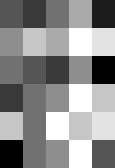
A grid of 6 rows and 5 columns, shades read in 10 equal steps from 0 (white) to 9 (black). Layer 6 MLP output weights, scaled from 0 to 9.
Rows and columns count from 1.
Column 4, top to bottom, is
3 0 4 0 2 0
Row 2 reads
4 2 3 0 1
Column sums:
33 30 23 9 27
